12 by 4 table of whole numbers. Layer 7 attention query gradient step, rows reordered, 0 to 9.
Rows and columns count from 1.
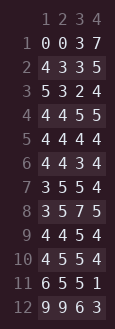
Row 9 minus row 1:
4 4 2 -3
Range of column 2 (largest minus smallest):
9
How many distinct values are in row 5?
1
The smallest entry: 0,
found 2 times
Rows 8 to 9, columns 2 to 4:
5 7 5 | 4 5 4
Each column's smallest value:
0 0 2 1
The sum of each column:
50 51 53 50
